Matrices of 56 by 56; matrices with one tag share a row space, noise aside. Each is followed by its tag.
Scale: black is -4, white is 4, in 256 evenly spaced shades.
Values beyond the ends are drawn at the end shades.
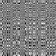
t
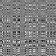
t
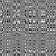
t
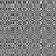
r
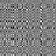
r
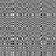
r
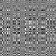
t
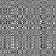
r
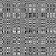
t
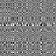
r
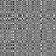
r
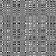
t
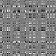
t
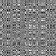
t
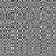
r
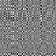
r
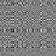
r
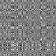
r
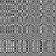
r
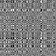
r
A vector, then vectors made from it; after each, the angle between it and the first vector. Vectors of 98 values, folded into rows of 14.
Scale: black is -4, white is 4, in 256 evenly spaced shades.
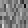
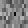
partly aligned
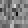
orthogonal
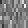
nearly opposite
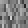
nearly parallel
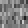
partly aligned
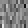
nearly parallel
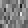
partly aligned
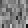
partly opposed
